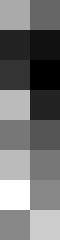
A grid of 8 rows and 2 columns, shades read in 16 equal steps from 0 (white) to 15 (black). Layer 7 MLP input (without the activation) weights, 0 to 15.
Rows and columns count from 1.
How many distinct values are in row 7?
2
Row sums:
14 27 27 17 18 12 7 10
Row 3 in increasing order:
12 15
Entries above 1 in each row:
2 2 2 2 2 2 1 2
